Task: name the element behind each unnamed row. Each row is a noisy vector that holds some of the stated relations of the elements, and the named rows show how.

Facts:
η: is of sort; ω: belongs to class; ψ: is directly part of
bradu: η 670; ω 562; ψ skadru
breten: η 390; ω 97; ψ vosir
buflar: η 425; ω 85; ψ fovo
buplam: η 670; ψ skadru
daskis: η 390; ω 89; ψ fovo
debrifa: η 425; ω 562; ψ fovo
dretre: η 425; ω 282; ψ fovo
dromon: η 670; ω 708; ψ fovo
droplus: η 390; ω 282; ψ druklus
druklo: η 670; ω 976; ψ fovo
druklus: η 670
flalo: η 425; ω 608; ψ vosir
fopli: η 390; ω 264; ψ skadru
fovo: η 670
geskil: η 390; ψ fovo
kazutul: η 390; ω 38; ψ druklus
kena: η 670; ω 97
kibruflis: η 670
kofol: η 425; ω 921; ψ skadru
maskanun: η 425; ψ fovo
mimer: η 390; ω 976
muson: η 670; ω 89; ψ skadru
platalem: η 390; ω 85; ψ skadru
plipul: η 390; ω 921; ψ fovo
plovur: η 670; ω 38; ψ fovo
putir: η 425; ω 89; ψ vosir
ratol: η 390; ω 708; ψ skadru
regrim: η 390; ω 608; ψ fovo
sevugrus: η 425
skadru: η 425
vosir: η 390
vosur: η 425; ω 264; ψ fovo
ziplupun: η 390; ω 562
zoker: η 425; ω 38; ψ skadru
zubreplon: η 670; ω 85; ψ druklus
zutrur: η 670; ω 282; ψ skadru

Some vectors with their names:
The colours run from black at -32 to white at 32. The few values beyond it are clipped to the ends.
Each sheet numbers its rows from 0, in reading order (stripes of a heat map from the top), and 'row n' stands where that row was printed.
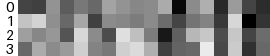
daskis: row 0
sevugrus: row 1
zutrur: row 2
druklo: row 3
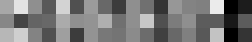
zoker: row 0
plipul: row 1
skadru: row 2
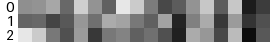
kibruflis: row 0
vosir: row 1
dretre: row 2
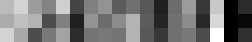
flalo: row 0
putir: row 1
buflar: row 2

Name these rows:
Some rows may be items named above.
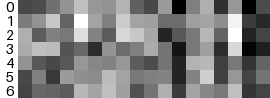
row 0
regrim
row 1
plovur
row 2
zubreplon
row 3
putir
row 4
droplus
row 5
mimer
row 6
kazutul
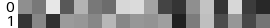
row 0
muson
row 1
mimer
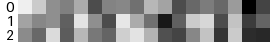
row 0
kofol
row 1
zutrur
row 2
muson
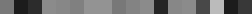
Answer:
platalem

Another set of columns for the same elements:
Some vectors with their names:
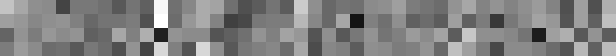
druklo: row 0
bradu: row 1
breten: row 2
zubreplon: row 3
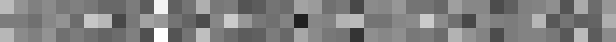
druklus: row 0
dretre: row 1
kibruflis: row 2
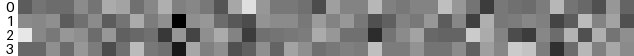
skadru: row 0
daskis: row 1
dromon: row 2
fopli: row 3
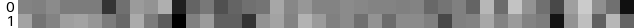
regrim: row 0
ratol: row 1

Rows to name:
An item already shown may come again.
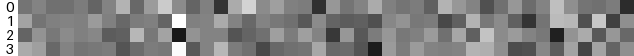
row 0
flalo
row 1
plovur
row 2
breten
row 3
kena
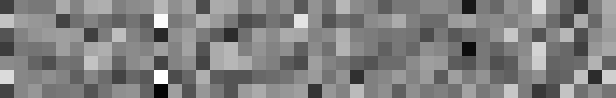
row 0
debrifa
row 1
druklo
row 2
ziplupun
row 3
debrifa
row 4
putir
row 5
zutrur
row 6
platalem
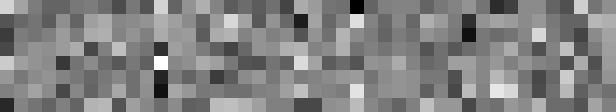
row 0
muson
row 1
vosur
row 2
debrifa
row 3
ziplupun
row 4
druklo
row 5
droplus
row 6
mimer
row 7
buflar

